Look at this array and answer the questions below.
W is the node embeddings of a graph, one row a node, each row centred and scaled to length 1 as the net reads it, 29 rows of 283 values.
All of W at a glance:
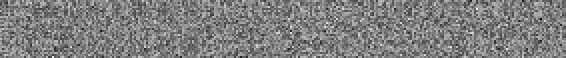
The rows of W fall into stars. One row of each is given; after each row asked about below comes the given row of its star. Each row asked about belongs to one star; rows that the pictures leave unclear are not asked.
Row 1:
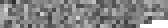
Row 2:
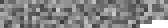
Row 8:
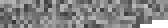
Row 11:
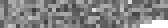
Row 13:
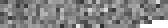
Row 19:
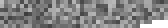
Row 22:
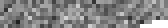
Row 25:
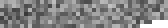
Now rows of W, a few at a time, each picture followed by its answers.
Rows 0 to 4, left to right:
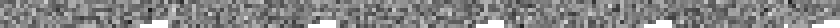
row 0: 1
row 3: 13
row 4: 2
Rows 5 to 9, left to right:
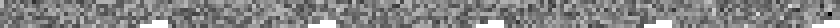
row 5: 22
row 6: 2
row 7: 1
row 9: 11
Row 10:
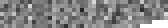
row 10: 19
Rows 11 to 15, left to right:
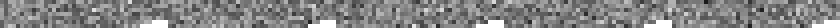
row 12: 8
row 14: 25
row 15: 22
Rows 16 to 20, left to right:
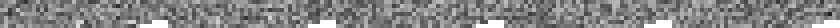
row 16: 13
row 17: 25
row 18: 13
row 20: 11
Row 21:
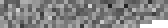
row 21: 11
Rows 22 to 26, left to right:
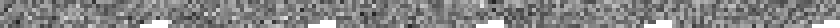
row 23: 19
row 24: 19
